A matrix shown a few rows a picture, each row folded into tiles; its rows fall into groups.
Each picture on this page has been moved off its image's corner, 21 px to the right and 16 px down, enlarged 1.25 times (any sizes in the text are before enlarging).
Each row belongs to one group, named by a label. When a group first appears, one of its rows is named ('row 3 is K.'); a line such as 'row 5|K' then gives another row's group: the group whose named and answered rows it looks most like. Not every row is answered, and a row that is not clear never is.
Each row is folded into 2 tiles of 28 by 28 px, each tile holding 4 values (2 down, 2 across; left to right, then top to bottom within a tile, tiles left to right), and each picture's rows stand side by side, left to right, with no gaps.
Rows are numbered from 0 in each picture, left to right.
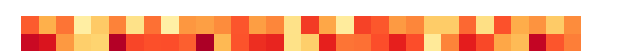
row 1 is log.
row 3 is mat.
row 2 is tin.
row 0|mat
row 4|log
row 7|log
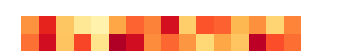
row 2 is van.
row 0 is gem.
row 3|log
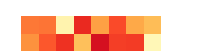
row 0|log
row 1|mat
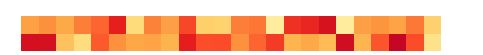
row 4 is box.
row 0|mat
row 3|log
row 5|mat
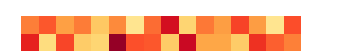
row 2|van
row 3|log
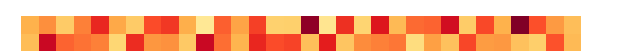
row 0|log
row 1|box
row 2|box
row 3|gem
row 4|van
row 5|van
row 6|van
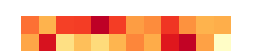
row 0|van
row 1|box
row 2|mat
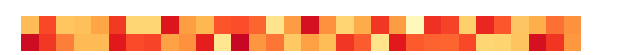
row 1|gem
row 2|box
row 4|box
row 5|log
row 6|van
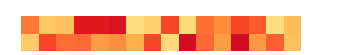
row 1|gem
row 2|van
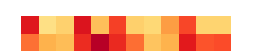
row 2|gem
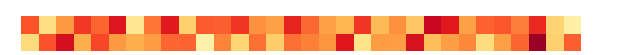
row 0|log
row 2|van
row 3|van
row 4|box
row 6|van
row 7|gem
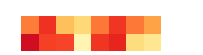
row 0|mat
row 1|mat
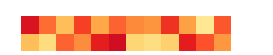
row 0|box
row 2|log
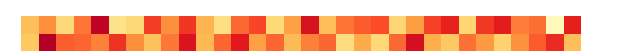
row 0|log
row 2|gem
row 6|van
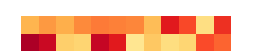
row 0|mat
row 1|mat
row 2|box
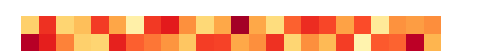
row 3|box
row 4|box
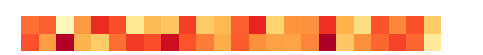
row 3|gem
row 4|gem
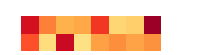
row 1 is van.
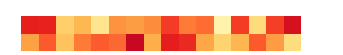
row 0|gem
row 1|tin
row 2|mat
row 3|van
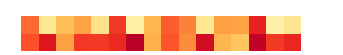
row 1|tin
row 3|gem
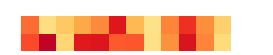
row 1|mat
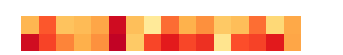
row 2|mat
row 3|tin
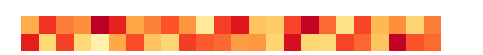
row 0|tin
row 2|log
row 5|log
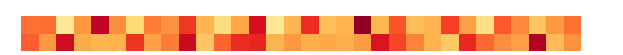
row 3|gem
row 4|van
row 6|log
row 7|van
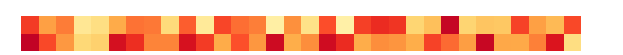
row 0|mat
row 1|log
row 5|gem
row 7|box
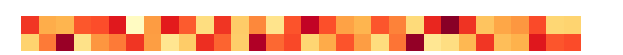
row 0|box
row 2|box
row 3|log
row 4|box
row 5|box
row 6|box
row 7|gem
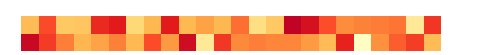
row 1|gem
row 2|van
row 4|box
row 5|log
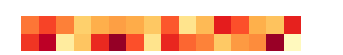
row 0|mat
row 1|mat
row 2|van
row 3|box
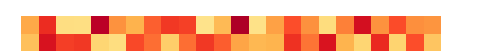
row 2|gem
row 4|van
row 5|tin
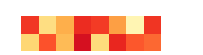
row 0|van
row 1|log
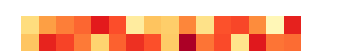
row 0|log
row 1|gem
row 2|log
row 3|log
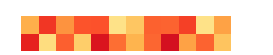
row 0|tin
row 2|tin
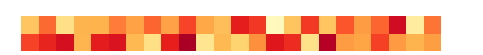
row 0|tin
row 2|mat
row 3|gem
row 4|van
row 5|gem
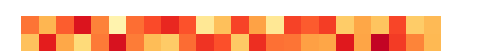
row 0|van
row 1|van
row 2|gem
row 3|log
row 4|box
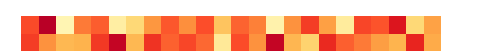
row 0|gem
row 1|van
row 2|mat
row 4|log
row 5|box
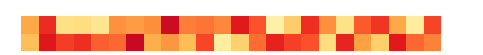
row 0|gem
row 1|tin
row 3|gem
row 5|log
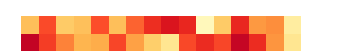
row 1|van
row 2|gem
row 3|mat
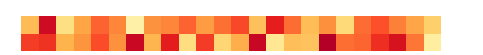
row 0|gem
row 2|tin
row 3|van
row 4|log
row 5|mat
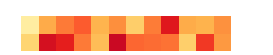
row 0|log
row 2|box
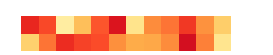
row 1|gem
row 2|mat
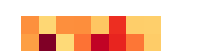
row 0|van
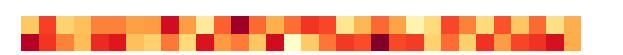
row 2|box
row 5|mat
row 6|box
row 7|tin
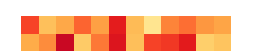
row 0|box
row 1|gem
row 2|mat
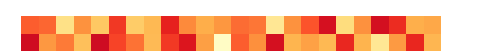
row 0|tin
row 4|box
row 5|box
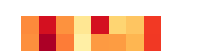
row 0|mat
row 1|van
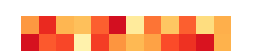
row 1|gem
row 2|tin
